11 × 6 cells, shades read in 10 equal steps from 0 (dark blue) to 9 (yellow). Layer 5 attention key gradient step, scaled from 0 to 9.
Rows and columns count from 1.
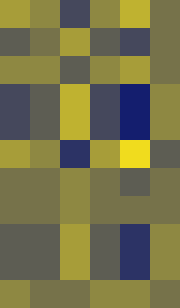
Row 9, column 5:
1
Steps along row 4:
up up down down up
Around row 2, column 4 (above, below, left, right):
5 5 6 2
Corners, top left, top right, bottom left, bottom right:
6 4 5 4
